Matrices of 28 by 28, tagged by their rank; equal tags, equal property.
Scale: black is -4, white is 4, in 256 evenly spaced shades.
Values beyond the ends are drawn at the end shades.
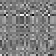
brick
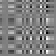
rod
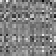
brick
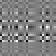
rod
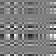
rod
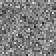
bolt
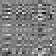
brick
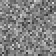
bolt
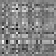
brick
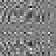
brick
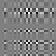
rod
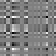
rod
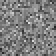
bolt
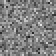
bolt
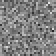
bolt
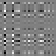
rod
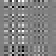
rod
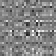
brick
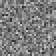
bolt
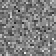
bolt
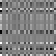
rod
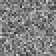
bolt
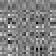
brick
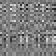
brick
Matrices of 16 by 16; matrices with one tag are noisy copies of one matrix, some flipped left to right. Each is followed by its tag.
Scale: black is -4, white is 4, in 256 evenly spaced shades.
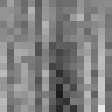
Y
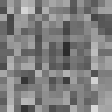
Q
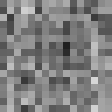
Q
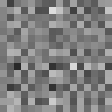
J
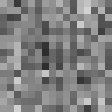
Q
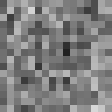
Q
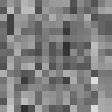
Q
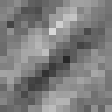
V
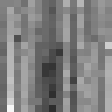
Y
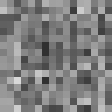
Q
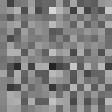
J
